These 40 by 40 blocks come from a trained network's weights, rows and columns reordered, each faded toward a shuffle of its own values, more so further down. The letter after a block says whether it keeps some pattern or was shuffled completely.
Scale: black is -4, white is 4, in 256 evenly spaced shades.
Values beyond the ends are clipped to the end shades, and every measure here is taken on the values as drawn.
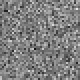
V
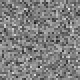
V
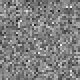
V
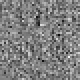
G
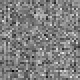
G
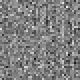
G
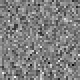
G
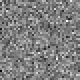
V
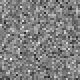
V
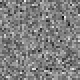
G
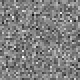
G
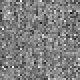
G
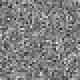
V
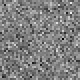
V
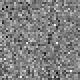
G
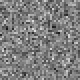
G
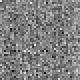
G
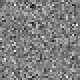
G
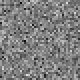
V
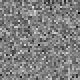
V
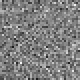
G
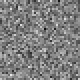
V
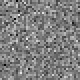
V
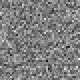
V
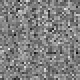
G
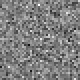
V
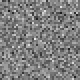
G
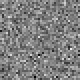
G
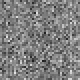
G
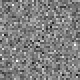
V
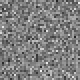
V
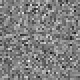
G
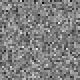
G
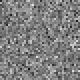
V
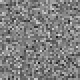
V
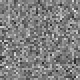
V
